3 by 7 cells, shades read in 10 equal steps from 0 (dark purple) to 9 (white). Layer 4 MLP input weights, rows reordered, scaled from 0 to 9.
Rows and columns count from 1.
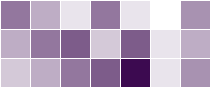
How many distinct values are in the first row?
5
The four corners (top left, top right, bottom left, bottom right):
4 5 7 5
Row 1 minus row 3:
-3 0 4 1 8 1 0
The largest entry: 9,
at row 1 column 6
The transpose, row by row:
4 6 7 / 6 4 6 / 8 3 4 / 4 7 3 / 8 3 0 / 9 8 8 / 5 6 5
